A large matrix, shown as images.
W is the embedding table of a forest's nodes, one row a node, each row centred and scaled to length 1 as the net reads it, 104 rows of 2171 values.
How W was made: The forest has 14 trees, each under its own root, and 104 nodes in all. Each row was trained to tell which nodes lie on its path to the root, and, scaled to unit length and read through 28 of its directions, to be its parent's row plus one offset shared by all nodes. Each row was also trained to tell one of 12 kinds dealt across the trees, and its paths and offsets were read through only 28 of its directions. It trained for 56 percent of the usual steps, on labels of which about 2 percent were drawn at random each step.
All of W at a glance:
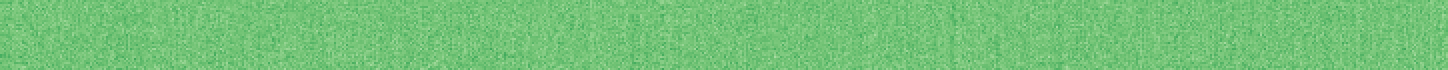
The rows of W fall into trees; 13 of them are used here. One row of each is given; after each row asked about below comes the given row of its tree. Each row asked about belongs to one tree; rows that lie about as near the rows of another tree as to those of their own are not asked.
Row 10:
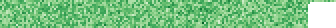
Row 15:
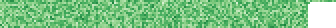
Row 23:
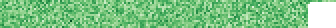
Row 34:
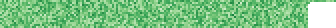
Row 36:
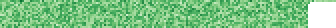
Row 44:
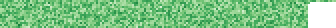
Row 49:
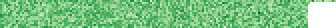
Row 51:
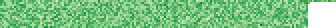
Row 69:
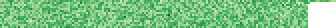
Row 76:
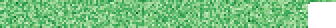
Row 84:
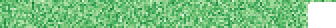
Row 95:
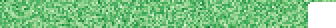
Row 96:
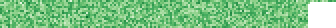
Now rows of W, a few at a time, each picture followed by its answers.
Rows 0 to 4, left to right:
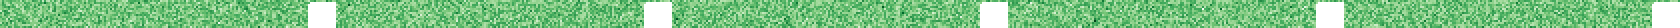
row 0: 95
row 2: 84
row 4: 51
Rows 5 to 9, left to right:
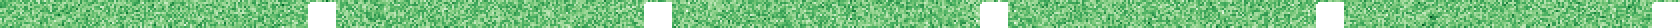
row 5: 49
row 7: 84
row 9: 49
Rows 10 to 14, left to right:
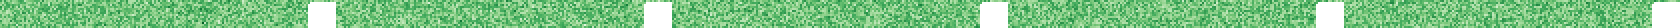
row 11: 96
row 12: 76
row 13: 36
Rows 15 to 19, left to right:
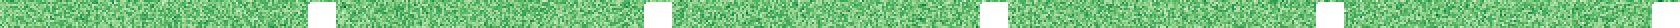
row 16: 10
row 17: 84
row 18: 15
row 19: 49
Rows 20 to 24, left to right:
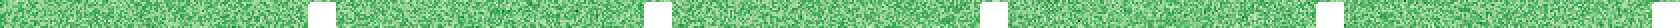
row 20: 44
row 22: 95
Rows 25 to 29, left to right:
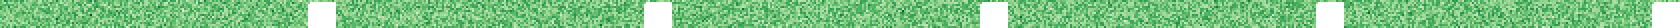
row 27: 23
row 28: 15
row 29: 49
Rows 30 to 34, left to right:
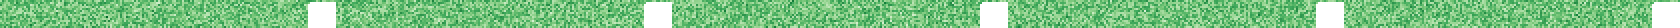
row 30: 23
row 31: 49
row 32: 36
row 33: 15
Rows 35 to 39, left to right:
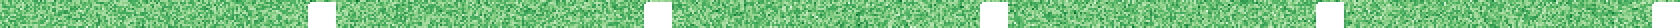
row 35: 95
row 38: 95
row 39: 96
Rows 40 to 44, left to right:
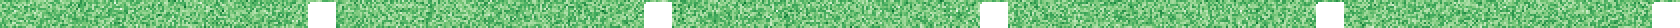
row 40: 84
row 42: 84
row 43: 96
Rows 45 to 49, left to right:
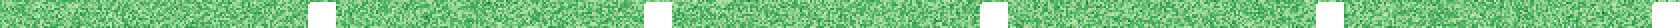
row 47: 36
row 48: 96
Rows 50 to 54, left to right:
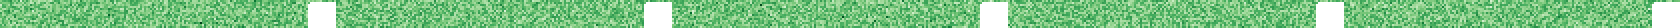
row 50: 84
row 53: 15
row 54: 23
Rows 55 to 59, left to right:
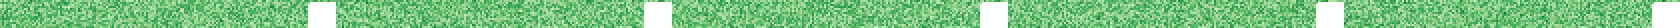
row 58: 76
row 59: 23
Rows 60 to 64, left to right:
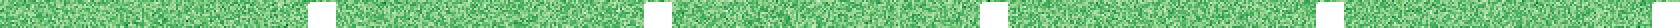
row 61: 76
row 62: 84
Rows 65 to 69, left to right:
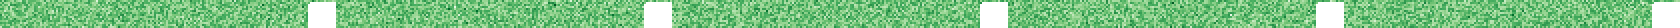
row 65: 95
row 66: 49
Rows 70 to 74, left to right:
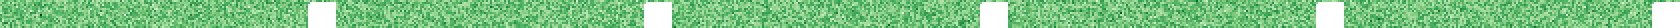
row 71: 76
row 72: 23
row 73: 23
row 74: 23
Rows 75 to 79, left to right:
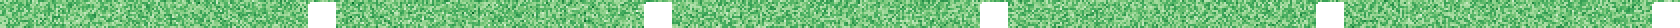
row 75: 34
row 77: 96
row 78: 51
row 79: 95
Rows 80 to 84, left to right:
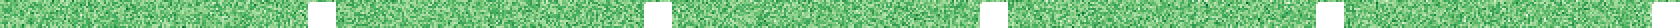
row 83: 49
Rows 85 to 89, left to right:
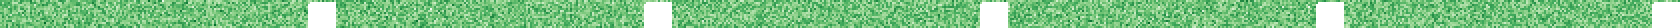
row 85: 49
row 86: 49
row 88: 95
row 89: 34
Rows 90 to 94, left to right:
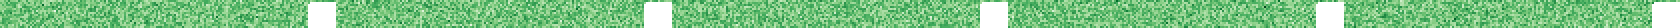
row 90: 84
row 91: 23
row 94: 95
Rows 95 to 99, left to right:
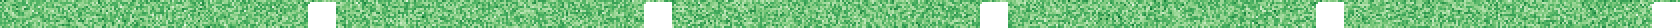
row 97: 51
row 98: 95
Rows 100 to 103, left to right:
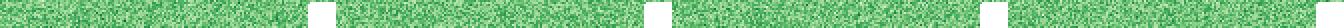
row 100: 84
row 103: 23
